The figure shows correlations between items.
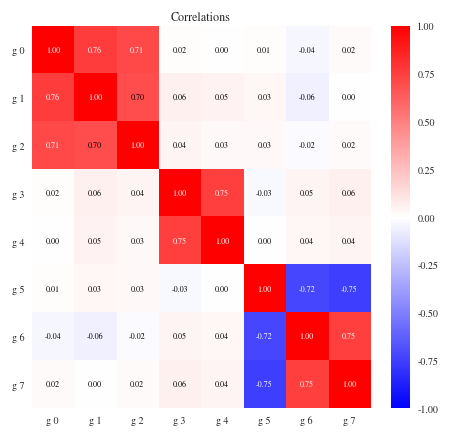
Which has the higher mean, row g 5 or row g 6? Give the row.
g 6
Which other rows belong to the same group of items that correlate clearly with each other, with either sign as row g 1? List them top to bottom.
g 0, g 2
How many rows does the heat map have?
8
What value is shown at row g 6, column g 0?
-0.04
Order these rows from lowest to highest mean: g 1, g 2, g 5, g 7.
g 5, g 7, g 2, g 1
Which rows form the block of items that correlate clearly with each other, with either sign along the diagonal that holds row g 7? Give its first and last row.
g 5 to g 7
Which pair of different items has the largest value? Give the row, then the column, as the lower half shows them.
g 1, g 0
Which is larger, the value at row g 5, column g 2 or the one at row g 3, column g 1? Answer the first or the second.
the second
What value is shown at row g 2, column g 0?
0.71
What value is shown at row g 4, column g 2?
0.03
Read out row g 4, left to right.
0.00 0.05 0.03 0.75 1.00 0.00 0.04 0.04
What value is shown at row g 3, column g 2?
0.04
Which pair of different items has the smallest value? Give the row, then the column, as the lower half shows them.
g 7, g 5
